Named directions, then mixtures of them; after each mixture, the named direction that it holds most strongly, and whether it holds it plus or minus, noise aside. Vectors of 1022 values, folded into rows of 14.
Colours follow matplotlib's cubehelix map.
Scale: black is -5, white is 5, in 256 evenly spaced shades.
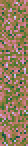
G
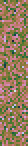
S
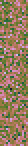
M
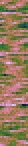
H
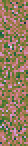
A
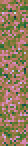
G, minus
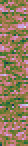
H, minus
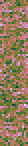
M, minus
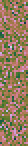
A, plus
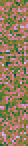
G, minus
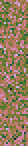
M, plus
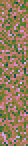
G, minus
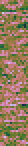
H, plus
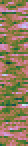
H, minus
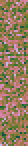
G, plus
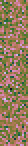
M, plus
